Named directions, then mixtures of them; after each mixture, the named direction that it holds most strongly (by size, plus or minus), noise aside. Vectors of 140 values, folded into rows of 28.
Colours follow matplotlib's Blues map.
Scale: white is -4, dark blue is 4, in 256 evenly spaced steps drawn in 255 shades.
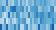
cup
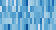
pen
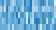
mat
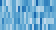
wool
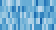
wool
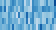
mat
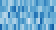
cup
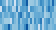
pen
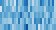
pen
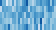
pen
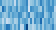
pen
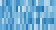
wool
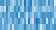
mat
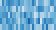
wool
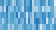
mat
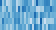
wool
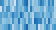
pen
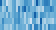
wool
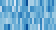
pen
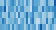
mat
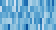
pen
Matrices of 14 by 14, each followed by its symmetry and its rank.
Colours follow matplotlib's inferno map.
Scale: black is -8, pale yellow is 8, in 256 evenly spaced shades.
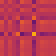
symmetric, rank one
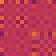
symmetric, rank two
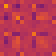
symmetric, rank three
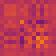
symmetric, rank two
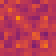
symmetric, rank three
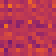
neither, rank three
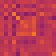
symmetric, rank three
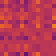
antisymmetric, rank two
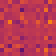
antisymmetric, rank two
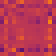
antisymmetric, rank two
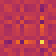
symmetric, rank two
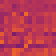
neither, rank three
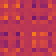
symmetric, rank two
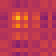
symmetric, rank one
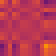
symmetric, rank one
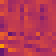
neither, rank three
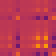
symmetric, rank one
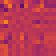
antisymmetric, rank two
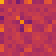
symmetric, rank three
